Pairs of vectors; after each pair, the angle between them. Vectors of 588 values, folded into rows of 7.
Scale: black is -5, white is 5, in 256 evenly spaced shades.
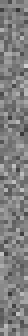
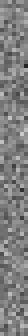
nearly opposite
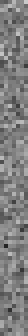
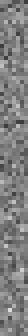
nearly opposite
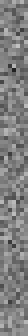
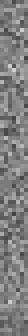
nearly opposite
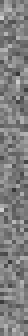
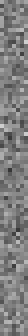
orthogonal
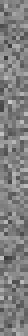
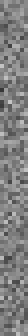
nearly parallel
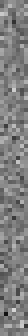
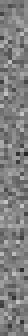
partly opposed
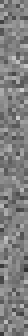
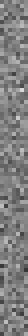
nearly parallel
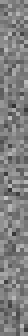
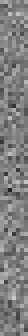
nearly parallel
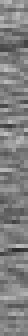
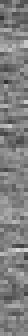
nearly opposite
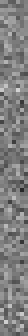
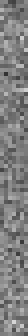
partly aligned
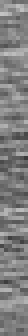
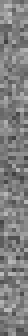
partly aligned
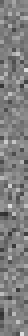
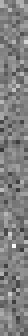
partly opposed
